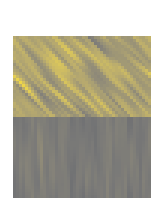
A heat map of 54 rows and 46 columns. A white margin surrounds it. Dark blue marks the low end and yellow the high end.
It is made of 2 by 1 panels. Panel 1,1: high, slanting down to the right. Panel 2,1: middling, streaked downward, faint in contrast.
